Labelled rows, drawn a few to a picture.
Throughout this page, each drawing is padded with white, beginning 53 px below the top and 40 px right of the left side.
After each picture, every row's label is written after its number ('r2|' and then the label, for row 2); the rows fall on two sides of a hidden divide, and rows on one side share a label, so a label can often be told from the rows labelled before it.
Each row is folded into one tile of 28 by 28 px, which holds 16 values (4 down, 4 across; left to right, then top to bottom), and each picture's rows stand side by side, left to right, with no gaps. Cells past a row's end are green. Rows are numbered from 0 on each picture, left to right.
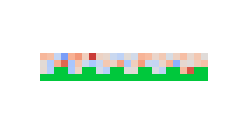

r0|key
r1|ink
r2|key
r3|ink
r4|ink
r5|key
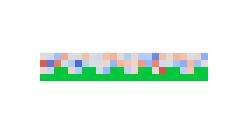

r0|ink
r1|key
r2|key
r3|ink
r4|ink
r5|key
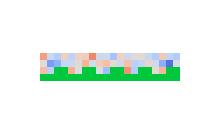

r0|key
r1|ink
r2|ink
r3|key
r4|key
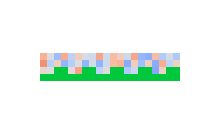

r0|ink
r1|key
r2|key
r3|key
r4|key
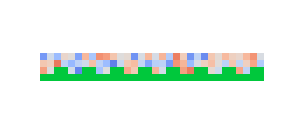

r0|ink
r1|key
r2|key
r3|ink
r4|key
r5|key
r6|key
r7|ink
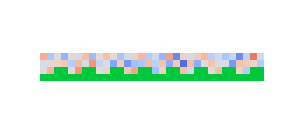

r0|key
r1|key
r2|key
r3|key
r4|key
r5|key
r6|ink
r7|ink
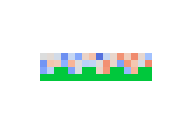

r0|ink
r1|ink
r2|ink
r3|key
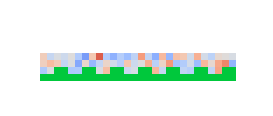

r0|ink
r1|ink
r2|key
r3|key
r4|ink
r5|key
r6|ink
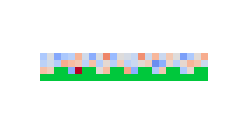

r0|key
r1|key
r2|key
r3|key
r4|key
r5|ink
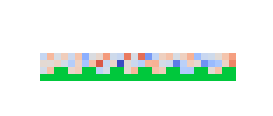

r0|ink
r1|key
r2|ink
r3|key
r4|ink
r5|ink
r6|key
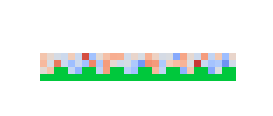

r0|ink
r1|key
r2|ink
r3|key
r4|key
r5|ink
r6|key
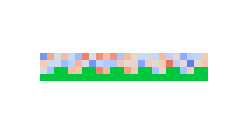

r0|ink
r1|ink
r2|key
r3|key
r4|ink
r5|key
